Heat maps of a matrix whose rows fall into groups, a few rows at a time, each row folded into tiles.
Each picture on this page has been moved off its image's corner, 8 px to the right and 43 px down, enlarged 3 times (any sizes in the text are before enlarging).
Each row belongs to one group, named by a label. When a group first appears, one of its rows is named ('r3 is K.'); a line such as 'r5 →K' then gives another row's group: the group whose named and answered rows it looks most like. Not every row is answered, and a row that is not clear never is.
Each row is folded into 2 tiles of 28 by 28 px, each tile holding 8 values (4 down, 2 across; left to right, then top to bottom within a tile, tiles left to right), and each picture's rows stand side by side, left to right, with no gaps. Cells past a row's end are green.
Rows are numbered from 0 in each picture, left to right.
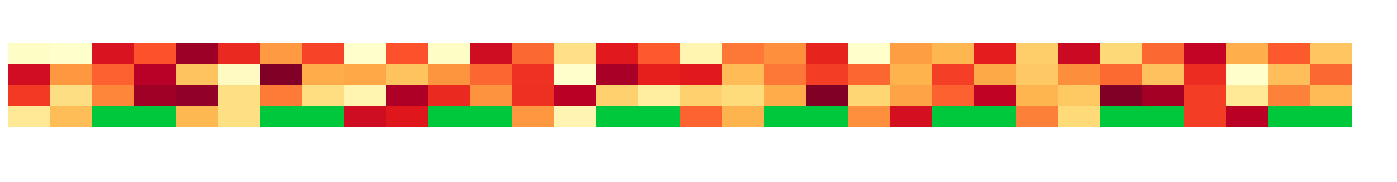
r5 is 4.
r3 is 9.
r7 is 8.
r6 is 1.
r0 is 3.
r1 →9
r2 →4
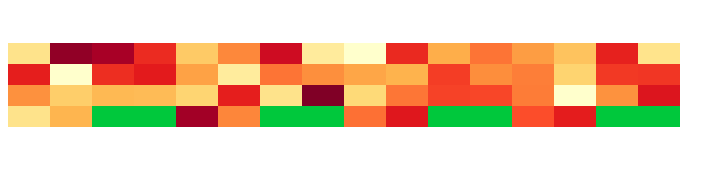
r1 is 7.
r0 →9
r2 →4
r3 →8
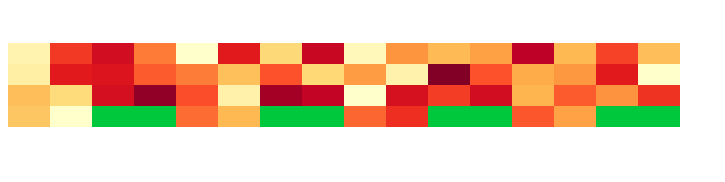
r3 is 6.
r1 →1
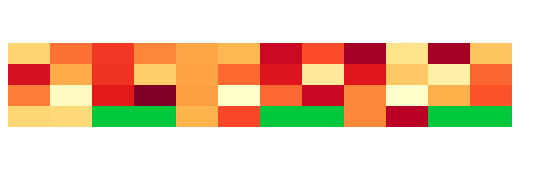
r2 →8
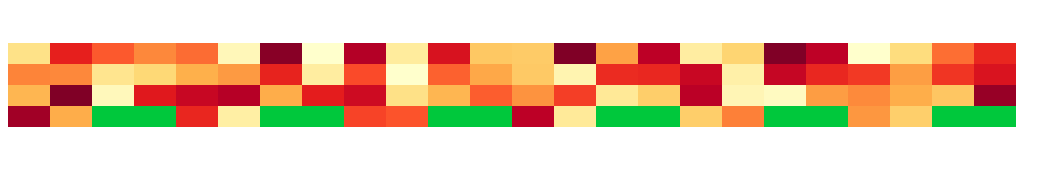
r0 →7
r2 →8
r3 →9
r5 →3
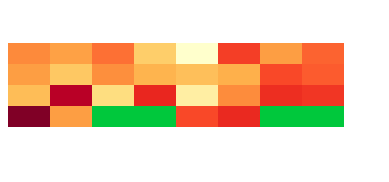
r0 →7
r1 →4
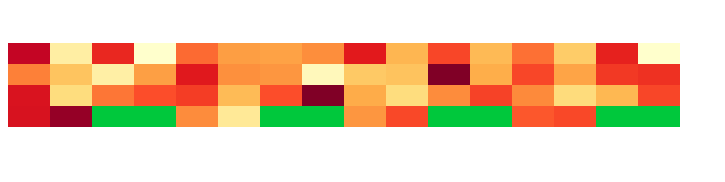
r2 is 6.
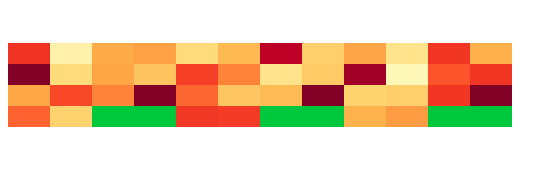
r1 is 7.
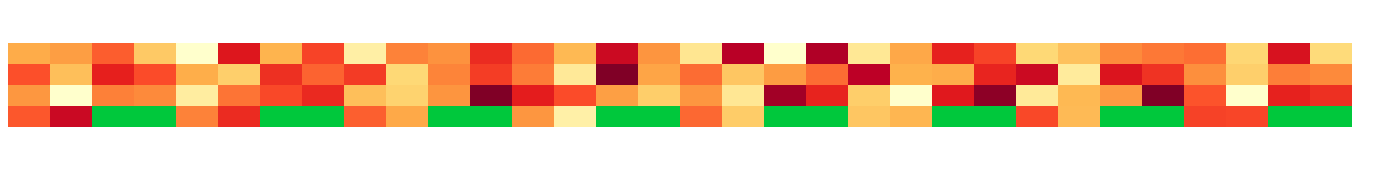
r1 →4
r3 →9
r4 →1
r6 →3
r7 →8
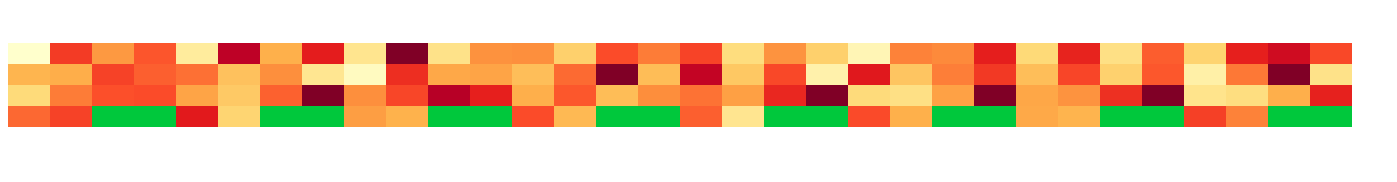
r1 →1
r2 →1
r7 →6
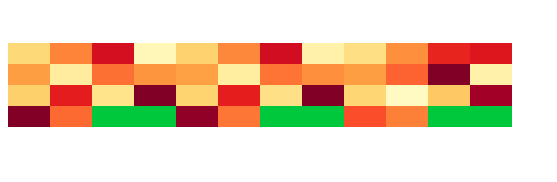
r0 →7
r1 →7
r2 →6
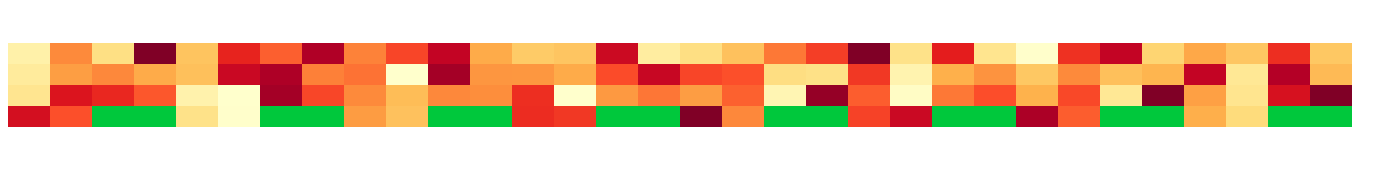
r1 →1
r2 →9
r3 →8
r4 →7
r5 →8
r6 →7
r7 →3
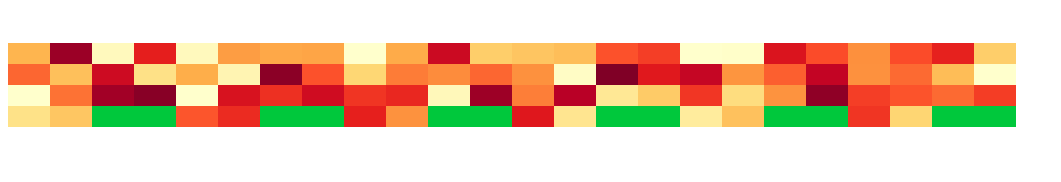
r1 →4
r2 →7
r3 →9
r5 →7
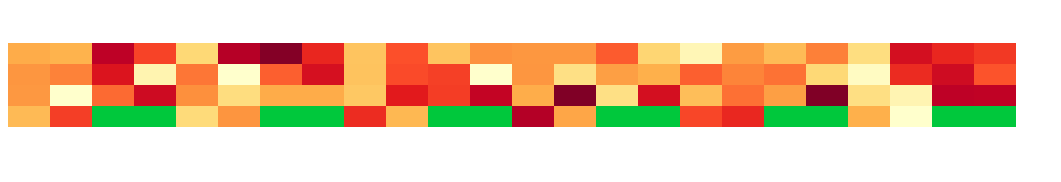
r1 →9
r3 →7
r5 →1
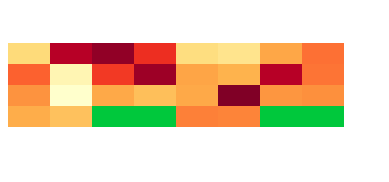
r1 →4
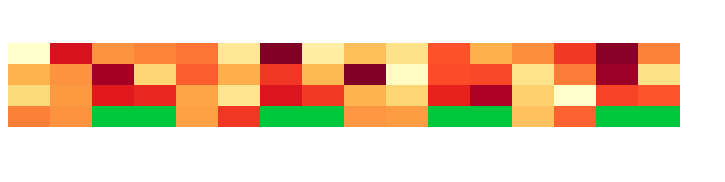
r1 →8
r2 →3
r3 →6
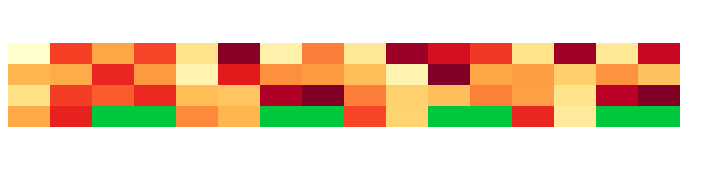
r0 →4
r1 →1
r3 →1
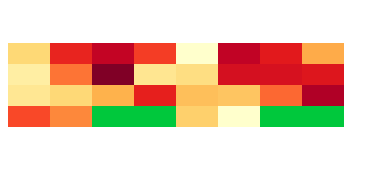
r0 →6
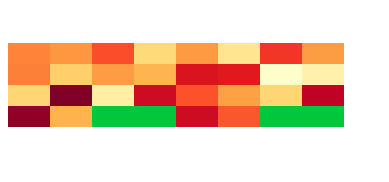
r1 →7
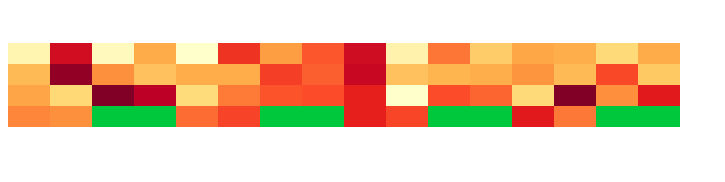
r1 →4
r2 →8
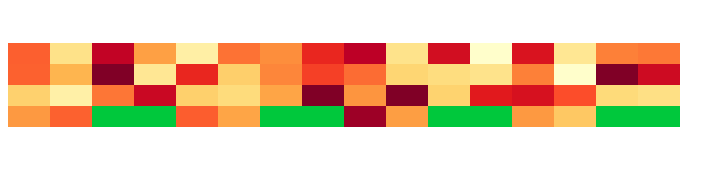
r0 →6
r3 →9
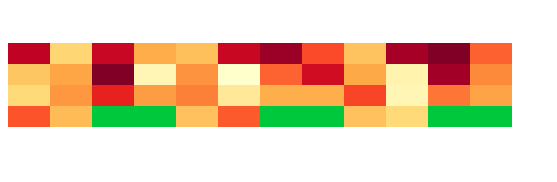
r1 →9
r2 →9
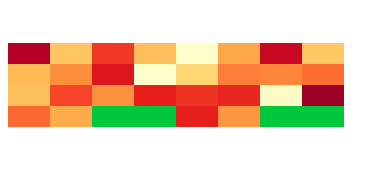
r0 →6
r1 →7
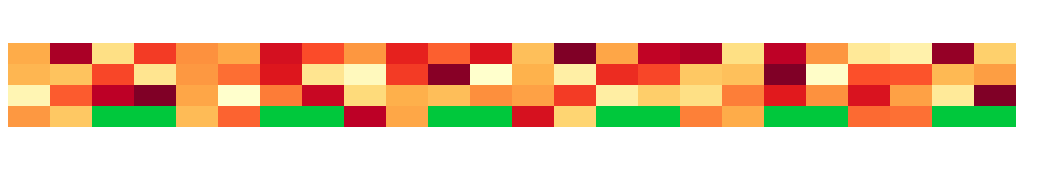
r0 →1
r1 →6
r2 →6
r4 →6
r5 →7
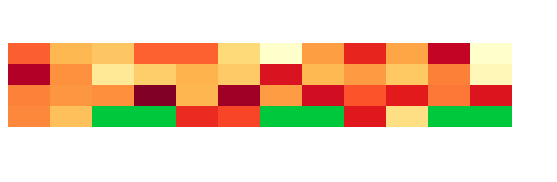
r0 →3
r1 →4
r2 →7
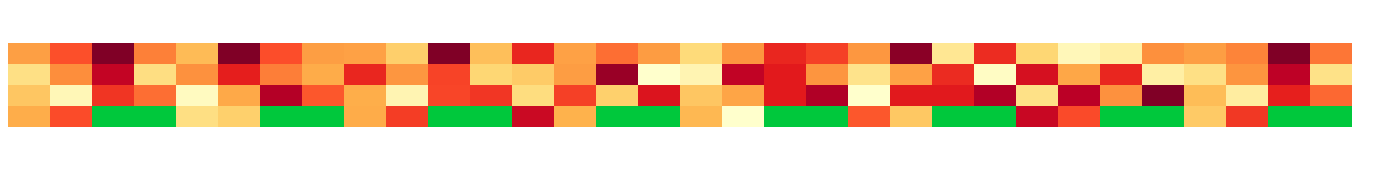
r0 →6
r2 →8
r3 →6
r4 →1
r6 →4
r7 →6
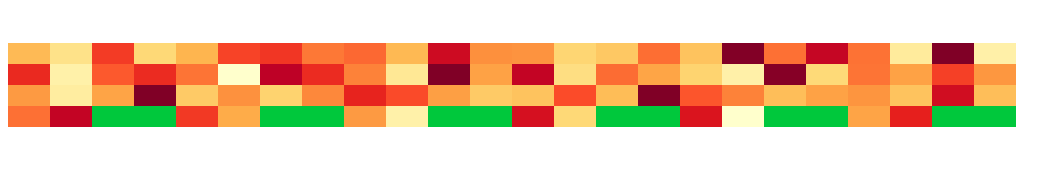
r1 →9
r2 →9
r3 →3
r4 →9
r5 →8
